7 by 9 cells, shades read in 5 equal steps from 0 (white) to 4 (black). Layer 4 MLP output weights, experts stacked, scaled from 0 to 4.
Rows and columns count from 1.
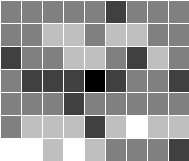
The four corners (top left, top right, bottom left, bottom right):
2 2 0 3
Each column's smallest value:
0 0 1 0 1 1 0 1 1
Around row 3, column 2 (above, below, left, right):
2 3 3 2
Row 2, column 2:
2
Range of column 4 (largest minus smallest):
3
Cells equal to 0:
4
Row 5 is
2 2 2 3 2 2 2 2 2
